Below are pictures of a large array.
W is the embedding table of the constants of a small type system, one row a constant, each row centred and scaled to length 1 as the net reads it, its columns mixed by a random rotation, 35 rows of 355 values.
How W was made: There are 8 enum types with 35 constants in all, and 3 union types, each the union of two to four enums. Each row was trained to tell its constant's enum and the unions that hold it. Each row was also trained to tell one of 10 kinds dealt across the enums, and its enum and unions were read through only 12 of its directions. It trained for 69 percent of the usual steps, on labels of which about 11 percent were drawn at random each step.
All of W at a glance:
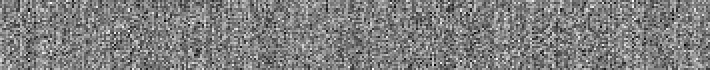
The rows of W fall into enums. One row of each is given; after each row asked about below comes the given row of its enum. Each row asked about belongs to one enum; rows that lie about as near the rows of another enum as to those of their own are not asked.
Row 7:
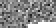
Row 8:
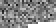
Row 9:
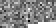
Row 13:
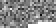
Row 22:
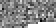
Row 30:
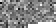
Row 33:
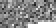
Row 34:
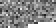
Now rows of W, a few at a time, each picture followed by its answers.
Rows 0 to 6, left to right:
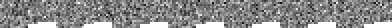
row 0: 8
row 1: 13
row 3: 8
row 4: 30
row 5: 30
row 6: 9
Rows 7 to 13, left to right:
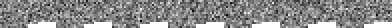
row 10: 9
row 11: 13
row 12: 8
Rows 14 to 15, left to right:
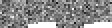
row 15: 30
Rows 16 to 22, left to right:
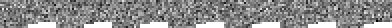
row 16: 34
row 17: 8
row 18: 33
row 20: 30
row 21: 34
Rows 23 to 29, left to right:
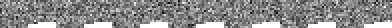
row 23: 34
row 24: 22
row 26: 30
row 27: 13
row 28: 34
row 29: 9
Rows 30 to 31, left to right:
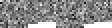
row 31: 9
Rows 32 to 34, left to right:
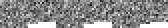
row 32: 33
